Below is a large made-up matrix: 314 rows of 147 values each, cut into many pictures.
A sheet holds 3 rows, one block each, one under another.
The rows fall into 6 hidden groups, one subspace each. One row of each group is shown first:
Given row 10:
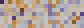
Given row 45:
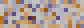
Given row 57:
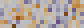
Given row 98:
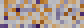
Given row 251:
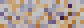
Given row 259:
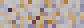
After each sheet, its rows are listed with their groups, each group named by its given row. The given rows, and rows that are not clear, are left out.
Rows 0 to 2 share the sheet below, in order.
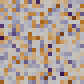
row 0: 98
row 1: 251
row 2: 251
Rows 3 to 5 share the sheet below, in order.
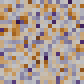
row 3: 259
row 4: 57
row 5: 45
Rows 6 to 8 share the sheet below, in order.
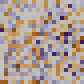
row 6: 251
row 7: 57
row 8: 98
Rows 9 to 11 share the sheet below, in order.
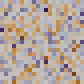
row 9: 45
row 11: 45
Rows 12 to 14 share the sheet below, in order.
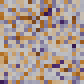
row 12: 259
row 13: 98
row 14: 98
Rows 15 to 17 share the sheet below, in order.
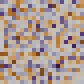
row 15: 10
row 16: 98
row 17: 251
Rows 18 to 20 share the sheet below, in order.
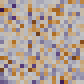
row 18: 251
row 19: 45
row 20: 10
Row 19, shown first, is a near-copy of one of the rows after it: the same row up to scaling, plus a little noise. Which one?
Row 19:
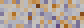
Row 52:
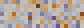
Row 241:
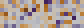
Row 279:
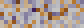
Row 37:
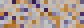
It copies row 52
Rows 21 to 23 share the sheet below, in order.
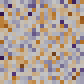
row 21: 10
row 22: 57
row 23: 10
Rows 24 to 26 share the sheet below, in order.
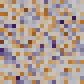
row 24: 45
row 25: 10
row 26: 57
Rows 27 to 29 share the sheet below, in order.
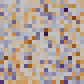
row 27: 45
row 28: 45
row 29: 57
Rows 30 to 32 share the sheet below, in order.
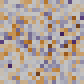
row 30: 259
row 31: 251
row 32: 259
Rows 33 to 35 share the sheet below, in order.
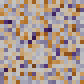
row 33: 251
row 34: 45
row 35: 45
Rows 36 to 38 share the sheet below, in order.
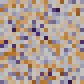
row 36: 251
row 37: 45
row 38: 251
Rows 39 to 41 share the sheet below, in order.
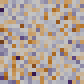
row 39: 251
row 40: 10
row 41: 45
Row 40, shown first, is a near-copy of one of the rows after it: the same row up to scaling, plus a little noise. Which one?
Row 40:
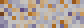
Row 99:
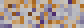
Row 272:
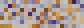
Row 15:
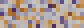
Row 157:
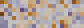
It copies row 157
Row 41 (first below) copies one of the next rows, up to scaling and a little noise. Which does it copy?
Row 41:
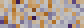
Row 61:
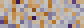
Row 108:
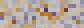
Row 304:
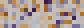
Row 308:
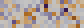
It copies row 61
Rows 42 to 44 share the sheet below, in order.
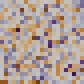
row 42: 10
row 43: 45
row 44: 98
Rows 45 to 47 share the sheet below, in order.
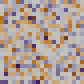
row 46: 45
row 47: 98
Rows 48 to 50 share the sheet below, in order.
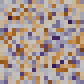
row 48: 57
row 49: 251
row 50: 98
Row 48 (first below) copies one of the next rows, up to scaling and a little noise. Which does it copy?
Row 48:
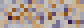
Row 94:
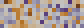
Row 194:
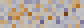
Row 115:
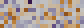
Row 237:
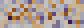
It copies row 237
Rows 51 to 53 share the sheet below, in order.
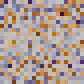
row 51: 57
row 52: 45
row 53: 259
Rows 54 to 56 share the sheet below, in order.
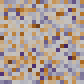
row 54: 98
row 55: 251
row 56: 10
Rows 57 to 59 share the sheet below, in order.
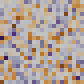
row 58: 251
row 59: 57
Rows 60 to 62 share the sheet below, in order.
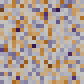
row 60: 251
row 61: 45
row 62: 259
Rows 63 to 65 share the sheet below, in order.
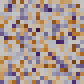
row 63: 259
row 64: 98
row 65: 57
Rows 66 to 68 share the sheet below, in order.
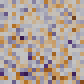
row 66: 45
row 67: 10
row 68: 259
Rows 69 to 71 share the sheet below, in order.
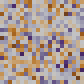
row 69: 251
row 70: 251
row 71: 57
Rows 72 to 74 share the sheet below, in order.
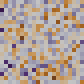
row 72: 251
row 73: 10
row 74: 259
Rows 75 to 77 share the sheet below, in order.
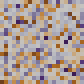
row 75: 259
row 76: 98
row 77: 98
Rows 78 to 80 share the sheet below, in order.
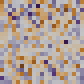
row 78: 57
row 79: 57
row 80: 10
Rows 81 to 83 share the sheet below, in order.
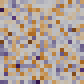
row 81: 251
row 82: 10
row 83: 98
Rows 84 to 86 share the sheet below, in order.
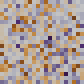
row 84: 259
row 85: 259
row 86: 251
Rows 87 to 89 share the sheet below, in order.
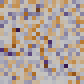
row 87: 57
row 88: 45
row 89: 45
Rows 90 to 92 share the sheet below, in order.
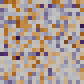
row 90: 57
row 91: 98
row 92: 45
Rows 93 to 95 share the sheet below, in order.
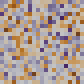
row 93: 251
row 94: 57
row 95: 45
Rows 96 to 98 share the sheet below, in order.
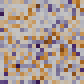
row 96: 57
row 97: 259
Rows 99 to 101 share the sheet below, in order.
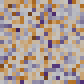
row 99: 10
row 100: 45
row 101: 251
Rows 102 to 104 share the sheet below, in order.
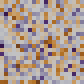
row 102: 251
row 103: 259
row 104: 98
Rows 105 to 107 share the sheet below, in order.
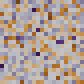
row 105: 45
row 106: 98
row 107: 251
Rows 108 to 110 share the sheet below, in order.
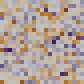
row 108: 45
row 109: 251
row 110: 251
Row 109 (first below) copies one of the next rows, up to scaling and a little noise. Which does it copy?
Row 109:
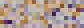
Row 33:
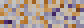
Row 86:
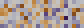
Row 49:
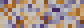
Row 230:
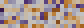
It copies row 33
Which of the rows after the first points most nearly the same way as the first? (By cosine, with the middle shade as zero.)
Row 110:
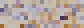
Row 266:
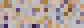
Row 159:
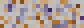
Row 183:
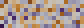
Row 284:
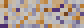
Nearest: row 159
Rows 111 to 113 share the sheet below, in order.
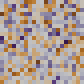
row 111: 251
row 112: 251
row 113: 57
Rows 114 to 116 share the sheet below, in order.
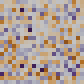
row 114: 10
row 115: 57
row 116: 10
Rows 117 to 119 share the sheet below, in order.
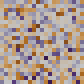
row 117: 98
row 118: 57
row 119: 259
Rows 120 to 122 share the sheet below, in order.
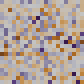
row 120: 259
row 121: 98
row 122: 259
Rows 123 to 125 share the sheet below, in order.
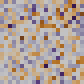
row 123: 57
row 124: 10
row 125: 10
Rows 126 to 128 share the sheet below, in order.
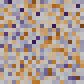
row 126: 57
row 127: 259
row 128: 57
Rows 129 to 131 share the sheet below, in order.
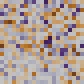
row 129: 251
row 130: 259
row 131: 45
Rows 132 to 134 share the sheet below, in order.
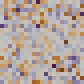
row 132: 98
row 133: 57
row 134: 98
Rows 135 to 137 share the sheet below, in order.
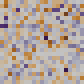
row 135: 98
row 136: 45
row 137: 57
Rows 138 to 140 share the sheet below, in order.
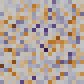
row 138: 57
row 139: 251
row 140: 251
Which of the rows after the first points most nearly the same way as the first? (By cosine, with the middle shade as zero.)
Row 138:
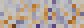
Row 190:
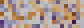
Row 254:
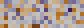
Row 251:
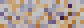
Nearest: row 251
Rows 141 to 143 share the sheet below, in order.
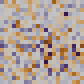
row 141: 57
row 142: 259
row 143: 45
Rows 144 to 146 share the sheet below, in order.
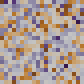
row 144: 57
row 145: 251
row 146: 45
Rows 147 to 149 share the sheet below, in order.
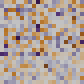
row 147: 98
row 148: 98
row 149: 45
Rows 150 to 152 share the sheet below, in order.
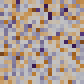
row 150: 45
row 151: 98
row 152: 45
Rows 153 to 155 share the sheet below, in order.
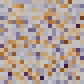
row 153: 259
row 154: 57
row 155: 57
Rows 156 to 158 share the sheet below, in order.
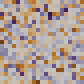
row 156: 45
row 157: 10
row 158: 98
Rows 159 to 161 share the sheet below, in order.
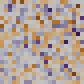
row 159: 259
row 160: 57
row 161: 45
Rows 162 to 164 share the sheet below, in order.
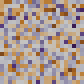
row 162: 57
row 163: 98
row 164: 10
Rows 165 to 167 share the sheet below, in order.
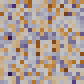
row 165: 251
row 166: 259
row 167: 57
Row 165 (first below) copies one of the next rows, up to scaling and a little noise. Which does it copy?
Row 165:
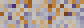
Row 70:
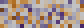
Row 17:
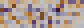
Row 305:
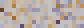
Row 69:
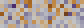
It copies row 69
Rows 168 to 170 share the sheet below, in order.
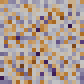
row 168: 251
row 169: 98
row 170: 10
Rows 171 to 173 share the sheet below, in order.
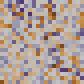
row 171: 10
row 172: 10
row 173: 98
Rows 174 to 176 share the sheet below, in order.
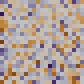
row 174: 10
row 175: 10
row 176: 57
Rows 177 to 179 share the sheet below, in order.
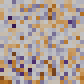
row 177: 57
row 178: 57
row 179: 10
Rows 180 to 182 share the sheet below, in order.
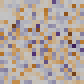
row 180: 57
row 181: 98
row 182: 45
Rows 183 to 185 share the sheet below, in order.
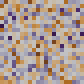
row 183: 57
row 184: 259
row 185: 45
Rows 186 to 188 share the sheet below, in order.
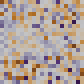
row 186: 10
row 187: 45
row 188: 259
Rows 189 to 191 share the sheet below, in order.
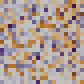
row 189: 57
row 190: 10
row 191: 98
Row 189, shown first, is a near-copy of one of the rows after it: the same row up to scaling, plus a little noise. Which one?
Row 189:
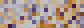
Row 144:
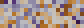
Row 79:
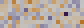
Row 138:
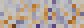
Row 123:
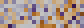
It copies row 123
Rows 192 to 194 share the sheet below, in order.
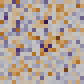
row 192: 251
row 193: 251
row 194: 57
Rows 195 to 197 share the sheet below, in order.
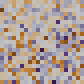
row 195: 251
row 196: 57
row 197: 57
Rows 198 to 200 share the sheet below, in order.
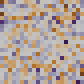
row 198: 10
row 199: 57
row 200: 259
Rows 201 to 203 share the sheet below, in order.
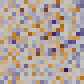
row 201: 10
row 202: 10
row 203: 57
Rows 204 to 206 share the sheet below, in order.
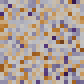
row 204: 10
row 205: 98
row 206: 251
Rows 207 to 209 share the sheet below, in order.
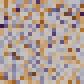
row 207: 98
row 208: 57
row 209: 45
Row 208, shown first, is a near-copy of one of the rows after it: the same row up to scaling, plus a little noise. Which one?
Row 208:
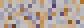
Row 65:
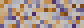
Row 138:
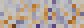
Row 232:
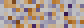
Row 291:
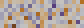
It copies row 291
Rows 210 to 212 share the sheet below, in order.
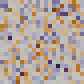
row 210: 98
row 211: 259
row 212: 251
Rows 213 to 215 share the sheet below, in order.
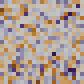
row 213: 251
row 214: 57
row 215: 10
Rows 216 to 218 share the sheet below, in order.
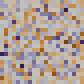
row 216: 45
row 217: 98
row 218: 10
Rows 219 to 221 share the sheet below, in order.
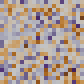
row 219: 259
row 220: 57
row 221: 251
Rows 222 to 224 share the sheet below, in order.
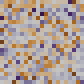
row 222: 10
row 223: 10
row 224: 259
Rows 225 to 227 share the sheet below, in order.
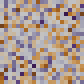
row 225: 98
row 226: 57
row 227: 45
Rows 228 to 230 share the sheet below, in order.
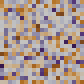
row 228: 98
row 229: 98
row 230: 251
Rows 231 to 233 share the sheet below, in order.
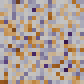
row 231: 45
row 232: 57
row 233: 98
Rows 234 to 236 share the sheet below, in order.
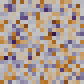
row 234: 259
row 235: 10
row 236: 57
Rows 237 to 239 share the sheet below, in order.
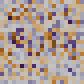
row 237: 57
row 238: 10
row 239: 10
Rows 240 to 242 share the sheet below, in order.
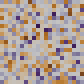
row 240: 259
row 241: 45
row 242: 259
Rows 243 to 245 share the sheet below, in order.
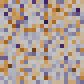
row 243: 251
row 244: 251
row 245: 251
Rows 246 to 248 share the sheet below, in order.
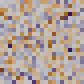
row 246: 251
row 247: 57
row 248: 57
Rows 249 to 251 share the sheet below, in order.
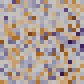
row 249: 45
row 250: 10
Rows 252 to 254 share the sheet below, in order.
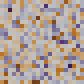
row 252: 259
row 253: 98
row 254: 98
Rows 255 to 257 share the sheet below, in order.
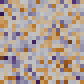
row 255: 10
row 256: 259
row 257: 57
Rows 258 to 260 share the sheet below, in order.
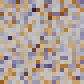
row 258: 45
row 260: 57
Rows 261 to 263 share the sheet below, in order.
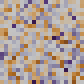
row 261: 259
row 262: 98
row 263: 57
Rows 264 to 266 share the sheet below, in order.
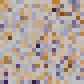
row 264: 98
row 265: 259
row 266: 98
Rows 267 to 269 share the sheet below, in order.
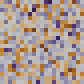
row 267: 45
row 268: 251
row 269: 10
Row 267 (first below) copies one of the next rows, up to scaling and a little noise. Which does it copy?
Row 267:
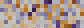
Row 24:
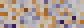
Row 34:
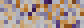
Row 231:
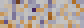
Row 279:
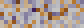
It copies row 34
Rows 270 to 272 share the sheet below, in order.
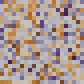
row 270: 57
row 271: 57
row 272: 10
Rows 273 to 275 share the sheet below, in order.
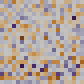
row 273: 259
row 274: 10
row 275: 10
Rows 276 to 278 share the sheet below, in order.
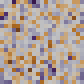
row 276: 45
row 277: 45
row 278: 10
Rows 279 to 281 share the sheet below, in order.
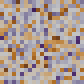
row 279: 45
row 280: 251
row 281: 45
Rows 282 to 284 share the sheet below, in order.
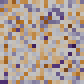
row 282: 251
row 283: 45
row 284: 98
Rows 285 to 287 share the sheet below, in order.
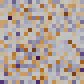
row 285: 57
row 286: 259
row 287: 98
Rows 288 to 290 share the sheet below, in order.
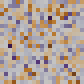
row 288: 251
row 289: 57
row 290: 45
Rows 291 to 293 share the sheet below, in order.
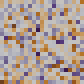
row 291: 57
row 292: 98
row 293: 98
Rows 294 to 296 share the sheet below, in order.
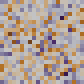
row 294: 251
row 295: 10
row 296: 251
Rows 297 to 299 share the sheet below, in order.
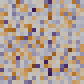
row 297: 45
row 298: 57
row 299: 45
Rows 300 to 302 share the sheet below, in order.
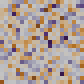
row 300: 10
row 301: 45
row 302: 251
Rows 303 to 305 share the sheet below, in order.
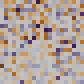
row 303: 98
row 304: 45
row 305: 251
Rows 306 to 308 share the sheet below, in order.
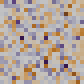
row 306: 57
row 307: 10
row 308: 45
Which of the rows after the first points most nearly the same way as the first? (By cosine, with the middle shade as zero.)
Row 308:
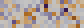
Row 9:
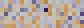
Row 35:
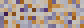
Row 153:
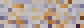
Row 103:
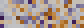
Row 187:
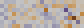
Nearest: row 187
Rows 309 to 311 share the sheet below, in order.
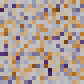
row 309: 251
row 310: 98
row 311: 45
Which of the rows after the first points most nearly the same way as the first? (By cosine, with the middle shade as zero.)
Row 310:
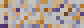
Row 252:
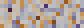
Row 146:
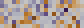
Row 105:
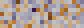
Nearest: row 146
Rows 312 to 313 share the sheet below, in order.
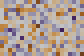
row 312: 98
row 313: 57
